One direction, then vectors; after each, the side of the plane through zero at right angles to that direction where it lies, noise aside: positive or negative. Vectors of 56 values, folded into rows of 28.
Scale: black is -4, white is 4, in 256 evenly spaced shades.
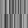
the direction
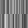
negative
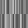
negative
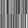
negative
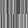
negative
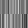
negative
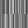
negative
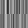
negative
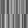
negative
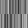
positive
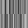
positive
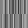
positive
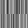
negative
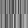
positive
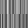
positive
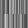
negative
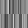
positive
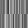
negative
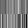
negative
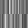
negative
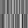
negative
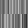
negative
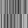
positive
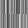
negative
